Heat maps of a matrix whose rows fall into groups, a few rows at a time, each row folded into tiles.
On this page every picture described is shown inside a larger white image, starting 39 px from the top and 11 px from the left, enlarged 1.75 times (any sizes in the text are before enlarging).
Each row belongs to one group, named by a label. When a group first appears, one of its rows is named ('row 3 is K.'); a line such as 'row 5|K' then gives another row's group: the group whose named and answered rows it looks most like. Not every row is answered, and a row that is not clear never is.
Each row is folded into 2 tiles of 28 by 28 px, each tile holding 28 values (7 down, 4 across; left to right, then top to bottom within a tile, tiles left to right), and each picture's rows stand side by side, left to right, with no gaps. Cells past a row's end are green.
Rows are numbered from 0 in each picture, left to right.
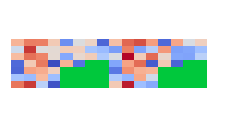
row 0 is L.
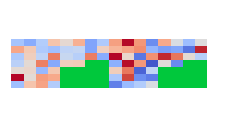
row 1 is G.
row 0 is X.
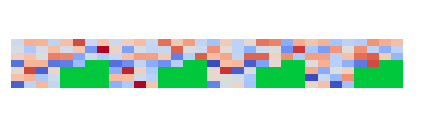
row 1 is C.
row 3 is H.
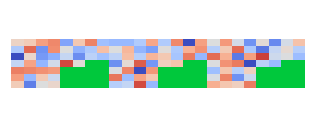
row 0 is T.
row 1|X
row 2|G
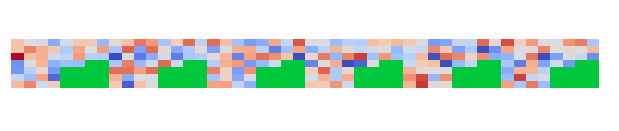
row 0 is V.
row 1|T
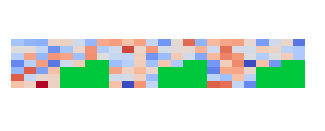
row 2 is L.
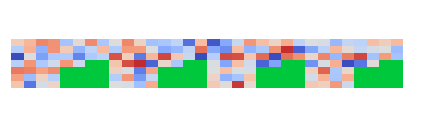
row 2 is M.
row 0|T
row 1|G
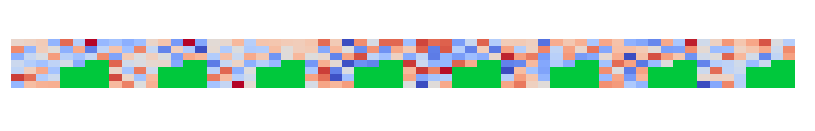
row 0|C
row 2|C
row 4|T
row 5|V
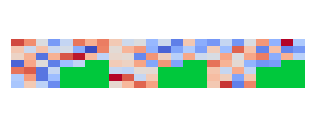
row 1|G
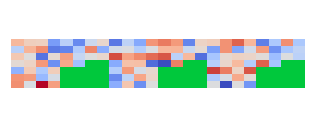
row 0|G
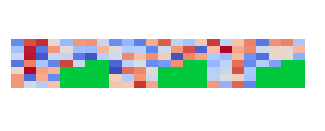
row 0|T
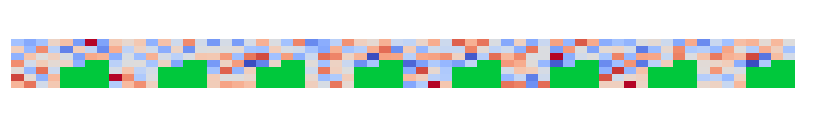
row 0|M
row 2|X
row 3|M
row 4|C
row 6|X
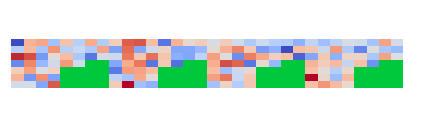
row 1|L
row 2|G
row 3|M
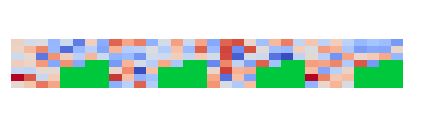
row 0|G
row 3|G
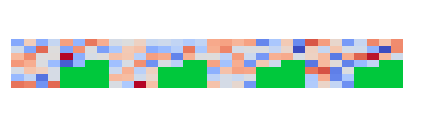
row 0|M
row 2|L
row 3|H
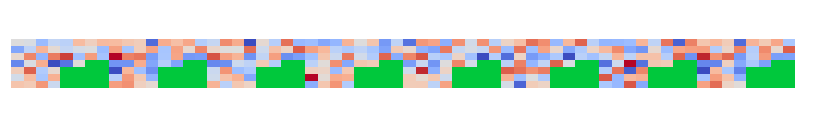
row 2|V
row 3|X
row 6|X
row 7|V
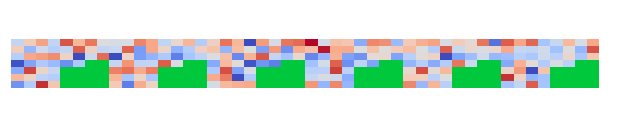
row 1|T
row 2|C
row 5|C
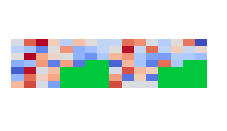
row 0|L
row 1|T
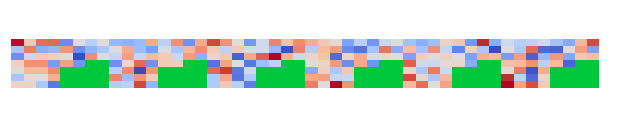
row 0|L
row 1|X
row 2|H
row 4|M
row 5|M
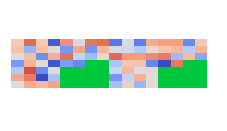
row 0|C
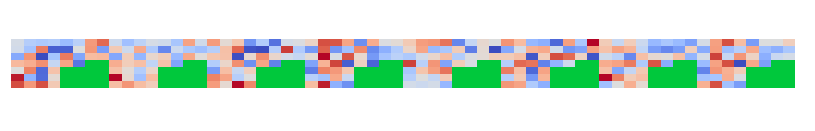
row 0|M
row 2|G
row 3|L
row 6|G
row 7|L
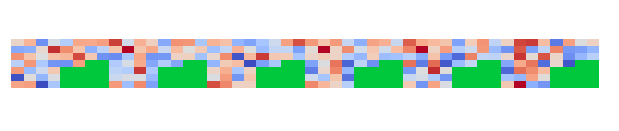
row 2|H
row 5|L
